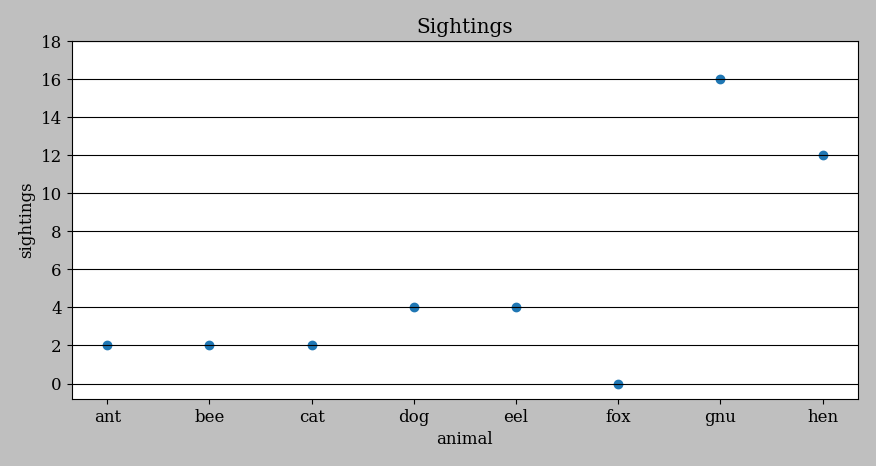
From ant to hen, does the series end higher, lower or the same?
higher
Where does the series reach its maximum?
gnu
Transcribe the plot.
Title: Sightings
x-axis: animal, ticks ant bee cat dog eel fox gnu hen
y-axis: sightings, ticks 0 2 4 6 8 10 12 14 16 18
Values:
2 2 2 4 4 0 16 12
